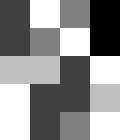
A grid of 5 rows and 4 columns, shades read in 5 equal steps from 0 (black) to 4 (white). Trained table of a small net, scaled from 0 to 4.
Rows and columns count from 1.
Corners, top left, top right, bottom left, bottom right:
1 0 4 4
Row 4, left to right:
4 1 1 3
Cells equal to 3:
3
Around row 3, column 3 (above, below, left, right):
4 1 3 4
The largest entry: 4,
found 6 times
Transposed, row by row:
1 1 3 4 4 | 4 2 3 1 1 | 2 4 1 1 2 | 0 0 4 3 4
